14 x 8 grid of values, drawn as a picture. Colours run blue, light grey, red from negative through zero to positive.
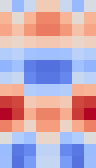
Mirror symmetry: left to right. Stripes: horizontal, repeating 2 times. Seam: none. Calmest part: bottom middle. Average level on the scale: 50%. Ninth with the lowest average: centre.
